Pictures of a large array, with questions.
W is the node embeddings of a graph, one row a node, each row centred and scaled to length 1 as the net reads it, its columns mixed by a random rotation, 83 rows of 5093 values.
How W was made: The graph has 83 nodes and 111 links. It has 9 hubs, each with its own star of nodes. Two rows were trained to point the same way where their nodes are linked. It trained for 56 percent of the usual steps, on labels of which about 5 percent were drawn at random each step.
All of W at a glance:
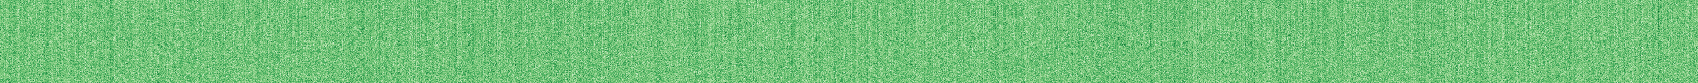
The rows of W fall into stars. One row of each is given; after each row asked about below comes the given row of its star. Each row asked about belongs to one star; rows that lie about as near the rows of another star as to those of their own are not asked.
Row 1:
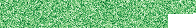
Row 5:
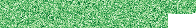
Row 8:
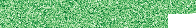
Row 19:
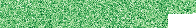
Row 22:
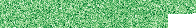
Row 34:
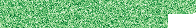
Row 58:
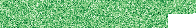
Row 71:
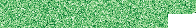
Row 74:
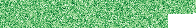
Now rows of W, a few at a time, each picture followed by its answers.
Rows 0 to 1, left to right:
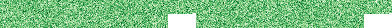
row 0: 22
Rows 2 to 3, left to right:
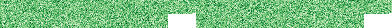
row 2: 22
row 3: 58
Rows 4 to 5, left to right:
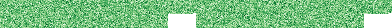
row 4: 19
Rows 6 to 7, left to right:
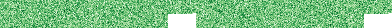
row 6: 8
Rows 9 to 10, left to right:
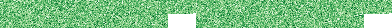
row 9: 58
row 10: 1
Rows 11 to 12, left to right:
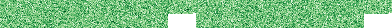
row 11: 19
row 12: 58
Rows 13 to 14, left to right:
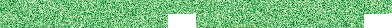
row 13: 1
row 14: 58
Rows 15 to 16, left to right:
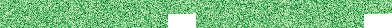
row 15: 1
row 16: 8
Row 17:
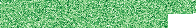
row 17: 58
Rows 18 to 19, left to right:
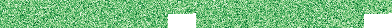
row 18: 8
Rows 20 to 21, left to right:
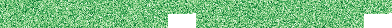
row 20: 22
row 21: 19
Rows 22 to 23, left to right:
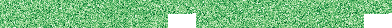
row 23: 22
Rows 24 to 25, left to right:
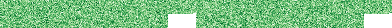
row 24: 34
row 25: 19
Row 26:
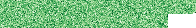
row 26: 71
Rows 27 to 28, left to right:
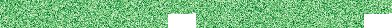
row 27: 74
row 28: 58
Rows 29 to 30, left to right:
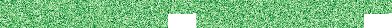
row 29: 19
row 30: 5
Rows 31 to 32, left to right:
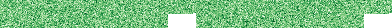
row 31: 71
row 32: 74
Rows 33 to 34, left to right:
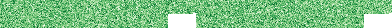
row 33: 19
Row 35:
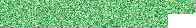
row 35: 34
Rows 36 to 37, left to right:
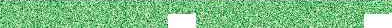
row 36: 74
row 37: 1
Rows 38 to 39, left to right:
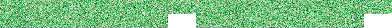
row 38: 1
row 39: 34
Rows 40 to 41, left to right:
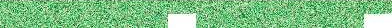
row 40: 74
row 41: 5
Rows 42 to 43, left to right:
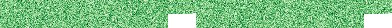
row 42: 8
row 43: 8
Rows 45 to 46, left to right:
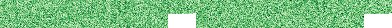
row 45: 19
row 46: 71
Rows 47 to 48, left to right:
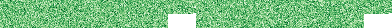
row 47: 58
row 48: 22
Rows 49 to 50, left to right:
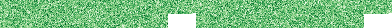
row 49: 5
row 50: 34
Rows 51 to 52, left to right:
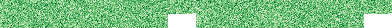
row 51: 8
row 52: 5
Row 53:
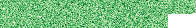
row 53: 22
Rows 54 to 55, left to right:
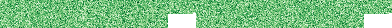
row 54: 74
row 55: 5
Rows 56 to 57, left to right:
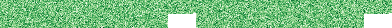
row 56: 1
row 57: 5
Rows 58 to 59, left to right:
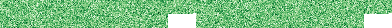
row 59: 5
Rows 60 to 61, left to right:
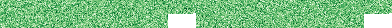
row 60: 71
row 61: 58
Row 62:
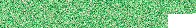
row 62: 22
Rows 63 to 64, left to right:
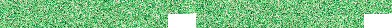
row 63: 1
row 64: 58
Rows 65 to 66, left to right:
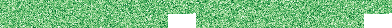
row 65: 58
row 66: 74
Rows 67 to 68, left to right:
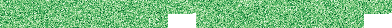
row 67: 34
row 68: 5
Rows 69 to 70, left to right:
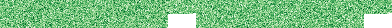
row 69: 74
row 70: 5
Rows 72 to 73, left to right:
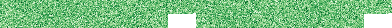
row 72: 5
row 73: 74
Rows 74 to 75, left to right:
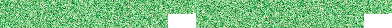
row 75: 58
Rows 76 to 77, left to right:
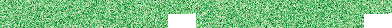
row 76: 34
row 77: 1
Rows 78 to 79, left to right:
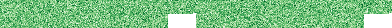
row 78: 22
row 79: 5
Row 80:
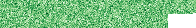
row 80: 22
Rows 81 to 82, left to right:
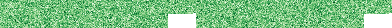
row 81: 8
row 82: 74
